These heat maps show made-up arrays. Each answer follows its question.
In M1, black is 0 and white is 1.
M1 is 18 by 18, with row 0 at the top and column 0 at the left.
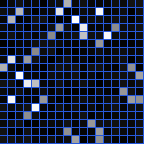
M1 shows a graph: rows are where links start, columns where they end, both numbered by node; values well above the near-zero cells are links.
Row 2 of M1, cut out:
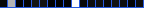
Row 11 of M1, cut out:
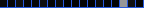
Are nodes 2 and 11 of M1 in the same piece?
no
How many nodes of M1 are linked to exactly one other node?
7
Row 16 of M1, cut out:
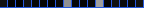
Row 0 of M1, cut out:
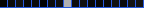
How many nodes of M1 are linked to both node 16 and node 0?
1
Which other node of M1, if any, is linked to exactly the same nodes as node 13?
node 6
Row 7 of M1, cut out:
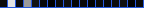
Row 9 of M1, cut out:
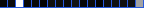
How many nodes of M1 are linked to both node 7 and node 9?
0
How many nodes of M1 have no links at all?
0
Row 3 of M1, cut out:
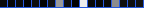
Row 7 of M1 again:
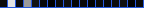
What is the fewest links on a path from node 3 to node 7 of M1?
1
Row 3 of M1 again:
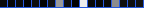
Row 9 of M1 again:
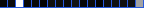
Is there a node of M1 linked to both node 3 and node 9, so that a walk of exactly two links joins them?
no
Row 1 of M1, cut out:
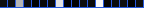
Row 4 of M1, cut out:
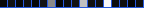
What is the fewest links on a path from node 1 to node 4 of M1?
4
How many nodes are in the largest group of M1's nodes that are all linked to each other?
2
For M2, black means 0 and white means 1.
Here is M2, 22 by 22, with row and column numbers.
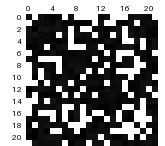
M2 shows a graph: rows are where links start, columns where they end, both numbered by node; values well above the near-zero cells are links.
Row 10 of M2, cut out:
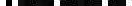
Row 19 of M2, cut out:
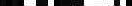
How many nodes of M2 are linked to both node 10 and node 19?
1
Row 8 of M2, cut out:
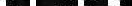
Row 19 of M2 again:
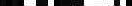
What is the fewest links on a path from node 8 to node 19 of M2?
1
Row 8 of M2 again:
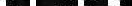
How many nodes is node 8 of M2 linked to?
5
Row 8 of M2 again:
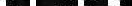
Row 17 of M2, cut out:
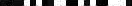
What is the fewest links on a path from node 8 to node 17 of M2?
2
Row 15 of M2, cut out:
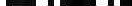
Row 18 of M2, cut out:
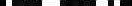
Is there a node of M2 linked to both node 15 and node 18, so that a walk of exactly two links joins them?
yes
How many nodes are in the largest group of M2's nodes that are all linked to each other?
4
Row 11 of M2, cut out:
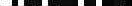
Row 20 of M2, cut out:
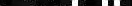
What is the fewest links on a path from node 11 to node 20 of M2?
3
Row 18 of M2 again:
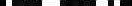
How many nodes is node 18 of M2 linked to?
7
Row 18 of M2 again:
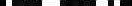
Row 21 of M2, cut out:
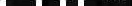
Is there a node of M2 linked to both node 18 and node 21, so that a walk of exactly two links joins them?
no
